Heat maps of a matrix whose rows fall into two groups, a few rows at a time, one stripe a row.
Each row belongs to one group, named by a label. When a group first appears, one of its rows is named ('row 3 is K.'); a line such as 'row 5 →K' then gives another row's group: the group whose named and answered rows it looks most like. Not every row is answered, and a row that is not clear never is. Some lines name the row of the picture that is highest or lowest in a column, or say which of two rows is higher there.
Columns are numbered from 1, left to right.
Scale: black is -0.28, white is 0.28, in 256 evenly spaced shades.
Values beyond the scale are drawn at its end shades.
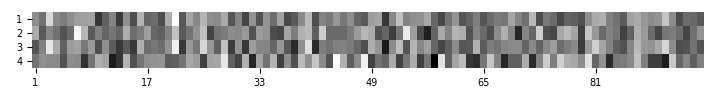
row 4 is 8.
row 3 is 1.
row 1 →1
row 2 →8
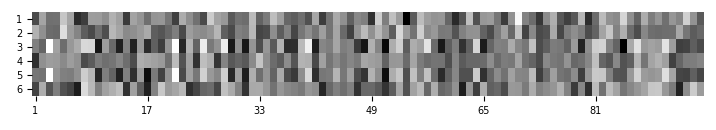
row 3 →1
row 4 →1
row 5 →1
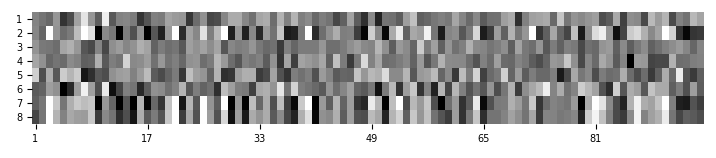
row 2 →1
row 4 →8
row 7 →1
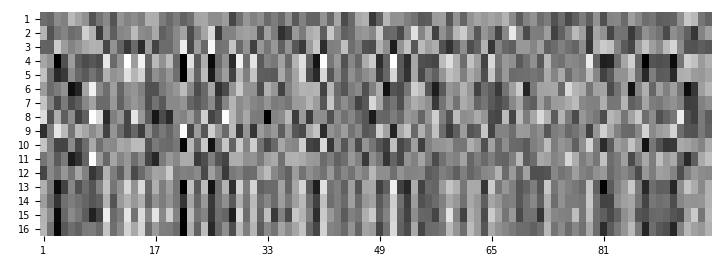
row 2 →8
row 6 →8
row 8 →1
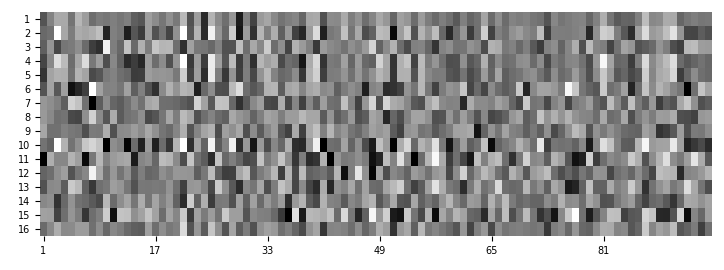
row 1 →1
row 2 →1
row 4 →1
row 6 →8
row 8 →8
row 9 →8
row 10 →1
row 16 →1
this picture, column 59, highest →14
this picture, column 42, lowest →11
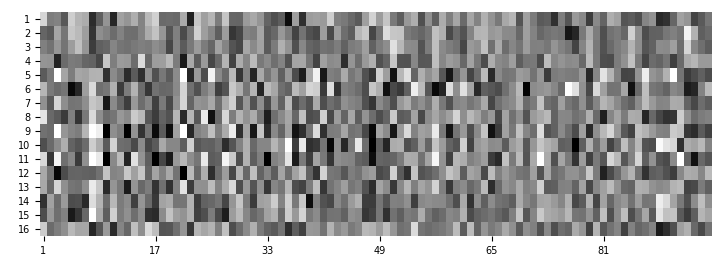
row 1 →8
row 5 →1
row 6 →8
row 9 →1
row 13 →1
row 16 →8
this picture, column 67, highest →11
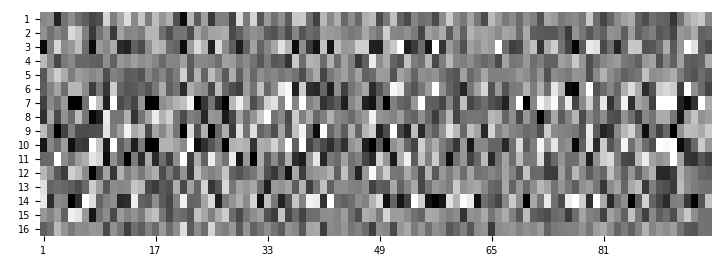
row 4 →8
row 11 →1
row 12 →8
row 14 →8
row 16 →1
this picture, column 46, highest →3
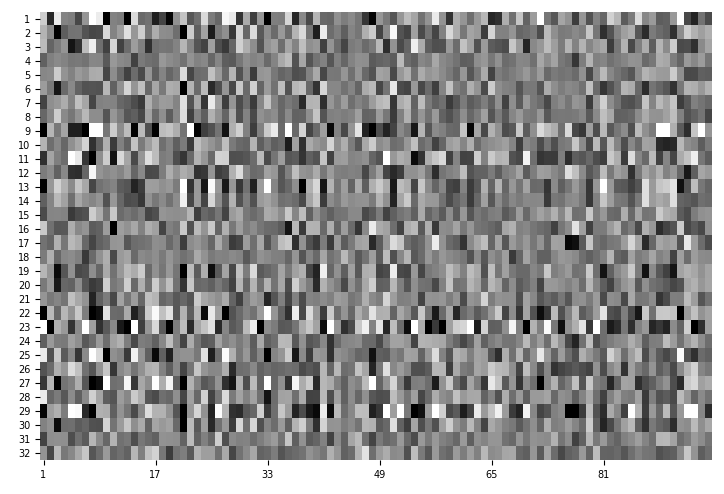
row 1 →1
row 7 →1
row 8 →1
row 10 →8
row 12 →8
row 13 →1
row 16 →8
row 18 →8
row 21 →8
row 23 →8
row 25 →1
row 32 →8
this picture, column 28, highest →1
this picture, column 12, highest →11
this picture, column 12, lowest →23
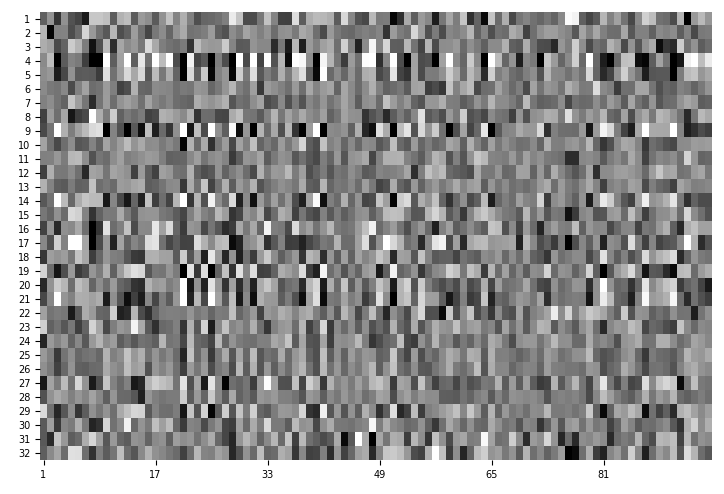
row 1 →8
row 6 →8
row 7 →8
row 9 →1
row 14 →1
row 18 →1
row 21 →1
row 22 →8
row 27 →1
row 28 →1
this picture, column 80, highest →6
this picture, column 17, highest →4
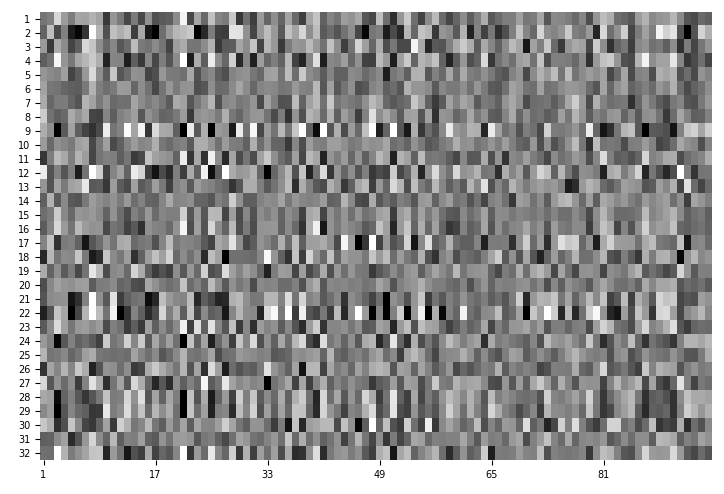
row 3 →8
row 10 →8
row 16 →1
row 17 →8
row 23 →1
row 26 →1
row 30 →8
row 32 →1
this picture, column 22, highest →9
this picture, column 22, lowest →4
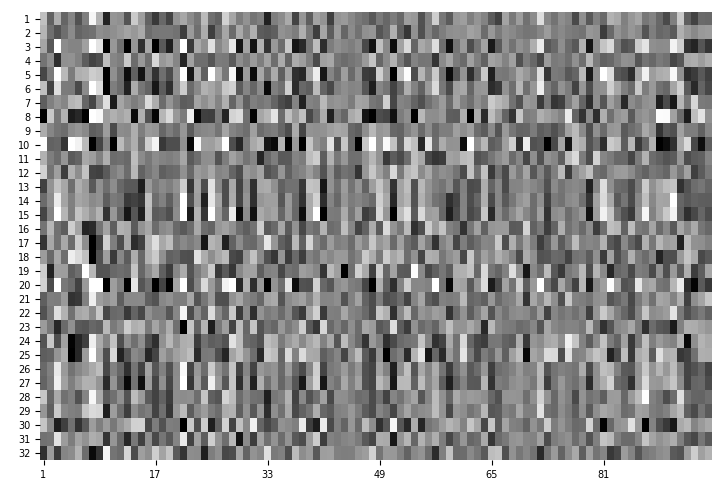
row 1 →1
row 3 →1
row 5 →1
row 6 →1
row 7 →8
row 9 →8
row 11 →8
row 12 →8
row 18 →8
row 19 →8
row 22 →1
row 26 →1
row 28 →1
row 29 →1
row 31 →1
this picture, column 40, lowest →30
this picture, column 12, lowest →25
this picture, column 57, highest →20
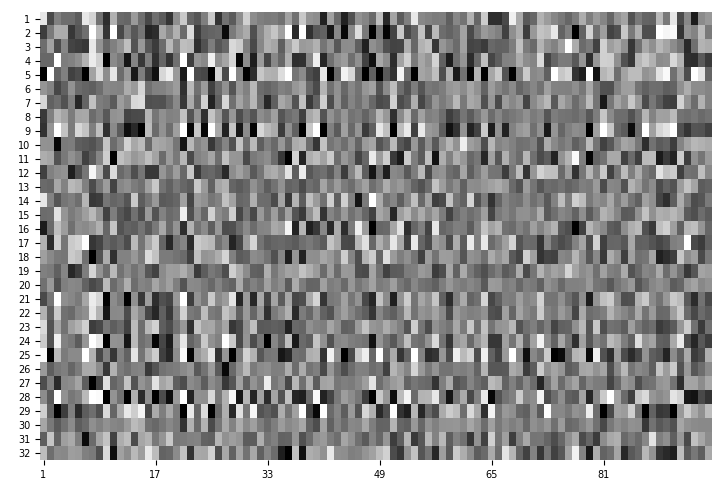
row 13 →8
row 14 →8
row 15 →1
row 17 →8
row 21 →1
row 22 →1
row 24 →1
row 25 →8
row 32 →8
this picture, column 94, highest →5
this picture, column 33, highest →27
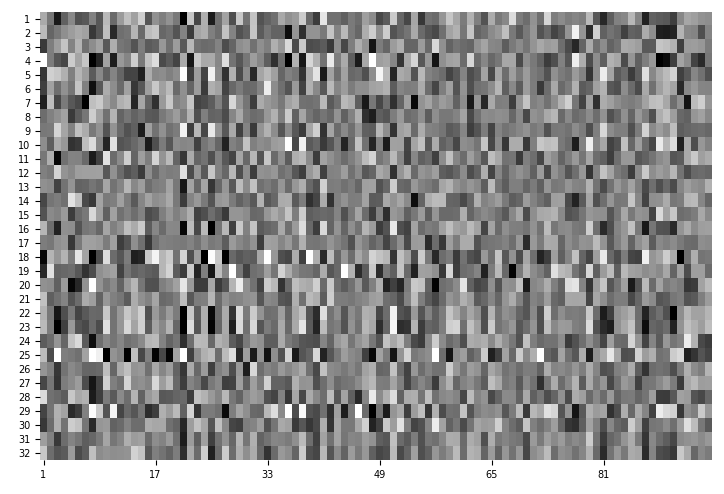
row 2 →8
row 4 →8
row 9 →1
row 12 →1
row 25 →1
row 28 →8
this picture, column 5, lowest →20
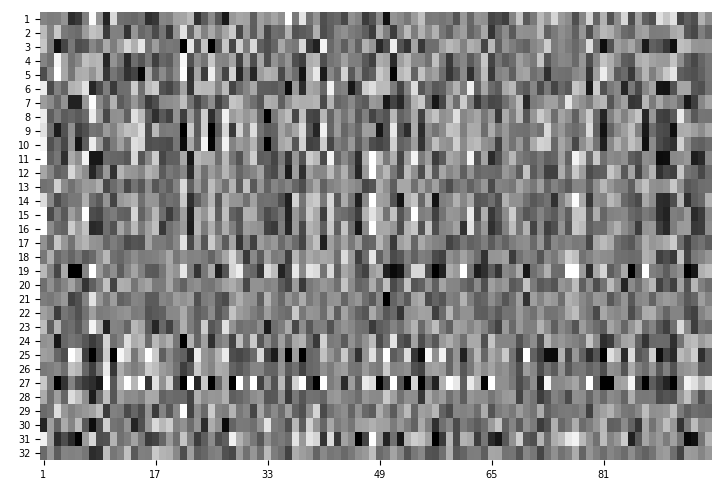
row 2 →1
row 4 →1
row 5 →1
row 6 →8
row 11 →8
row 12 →8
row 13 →1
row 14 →8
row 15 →8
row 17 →1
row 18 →8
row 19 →8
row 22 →8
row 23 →1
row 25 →8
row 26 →8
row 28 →8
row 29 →1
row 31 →8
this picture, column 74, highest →1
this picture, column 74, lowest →25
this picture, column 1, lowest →30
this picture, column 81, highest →5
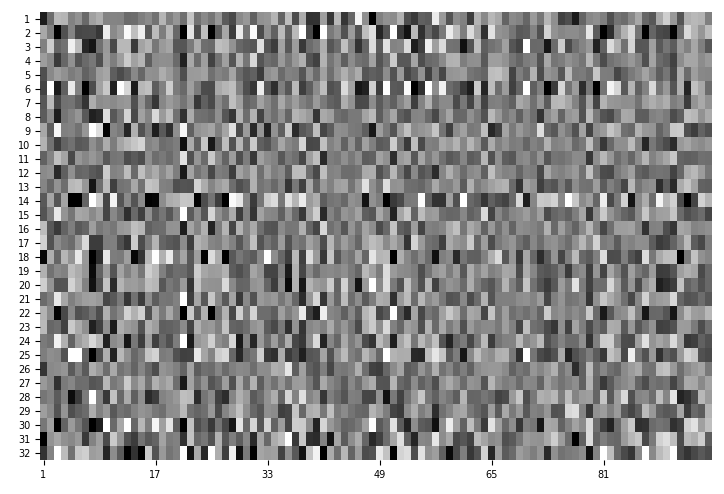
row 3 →8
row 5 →8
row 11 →1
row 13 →8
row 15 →1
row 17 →8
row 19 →8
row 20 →8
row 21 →1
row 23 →8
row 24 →1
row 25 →8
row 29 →8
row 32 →1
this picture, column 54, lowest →6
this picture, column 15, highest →2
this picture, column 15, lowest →32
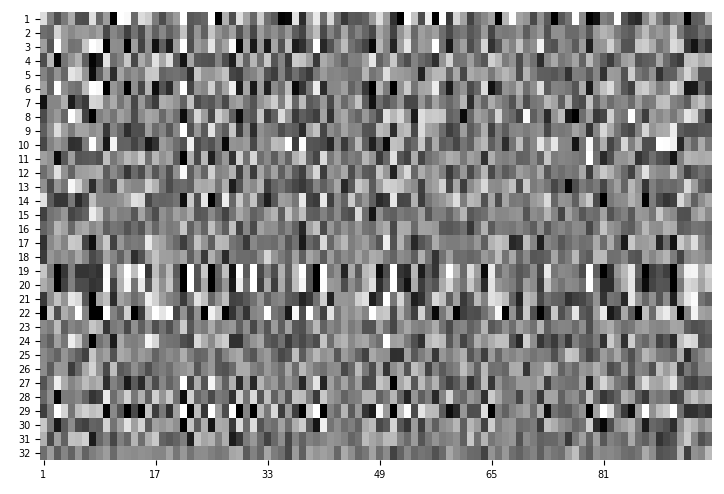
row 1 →8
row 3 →1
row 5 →8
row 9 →1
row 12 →1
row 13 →8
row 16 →1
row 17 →8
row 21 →8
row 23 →1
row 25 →8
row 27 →1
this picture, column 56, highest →1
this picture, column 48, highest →22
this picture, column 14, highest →14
